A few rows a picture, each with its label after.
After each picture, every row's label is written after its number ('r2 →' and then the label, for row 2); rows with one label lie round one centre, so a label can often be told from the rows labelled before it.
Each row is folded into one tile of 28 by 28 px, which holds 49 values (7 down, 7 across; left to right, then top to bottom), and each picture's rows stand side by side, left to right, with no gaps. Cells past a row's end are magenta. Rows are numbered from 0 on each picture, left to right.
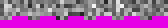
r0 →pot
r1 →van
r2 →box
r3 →pot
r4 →pot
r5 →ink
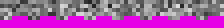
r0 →box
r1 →box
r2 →pot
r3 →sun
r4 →ink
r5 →pot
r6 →van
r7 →ink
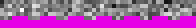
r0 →van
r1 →pot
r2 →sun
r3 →sun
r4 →box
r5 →ink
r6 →van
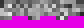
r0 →van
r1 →van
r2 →box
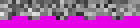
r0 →ink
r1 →van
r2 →box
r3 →van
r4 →sun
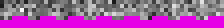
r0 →van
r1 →ink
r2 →ink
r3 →pot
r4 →van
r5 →ink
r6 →pot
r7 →pot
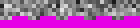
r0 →pot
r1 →ink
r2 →pot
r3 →ink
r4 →van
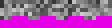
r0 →van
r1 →ink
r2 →ink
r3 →sun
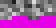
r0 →sun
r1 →box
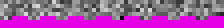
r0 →ink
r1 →pot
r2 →sun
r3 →sun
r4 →ink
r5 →box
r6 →sun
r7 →box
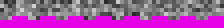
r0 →sun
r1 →ink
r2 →sun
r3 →box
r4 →box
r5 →ink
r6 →sun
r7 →sun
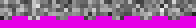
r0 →box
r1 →pot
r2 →sun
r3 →box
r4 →ink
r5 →van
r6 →box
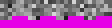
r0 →sun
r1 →ink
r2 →ink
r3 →box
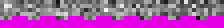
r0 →pot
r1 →sun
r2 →van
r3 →sun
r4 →van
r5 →box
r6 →ink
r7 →box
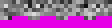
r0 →ink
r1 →van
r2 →sun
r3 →van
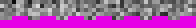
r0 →sun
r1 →van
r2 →pot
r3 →sun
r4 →box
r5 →box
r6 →sun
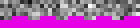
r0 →box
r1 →van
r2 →pot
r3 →pot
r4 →ink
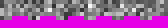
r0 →van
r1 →sun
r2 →ink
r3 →pot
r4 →van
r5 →sun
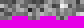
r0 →sun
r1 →sun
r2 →pot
